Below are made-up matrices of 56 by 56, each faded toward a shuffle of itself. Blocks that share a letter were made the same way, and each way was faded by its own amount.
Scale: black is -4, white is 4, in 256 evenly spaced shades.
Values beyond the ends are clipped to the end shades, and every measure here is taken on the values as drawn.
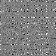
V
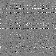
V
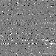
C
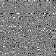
C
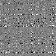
V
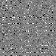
C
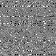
C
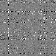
V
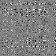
V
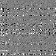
V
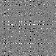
V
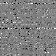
C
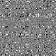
C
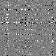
V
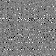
C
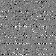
C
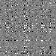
V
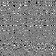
C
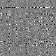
V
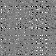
V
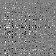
V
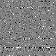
C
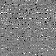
C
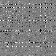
V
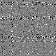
V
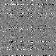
V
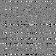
V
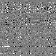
V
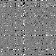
V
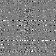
V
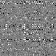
C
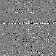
V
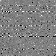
C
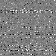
C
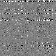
V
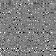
C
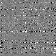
V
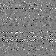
C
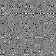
C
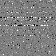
C
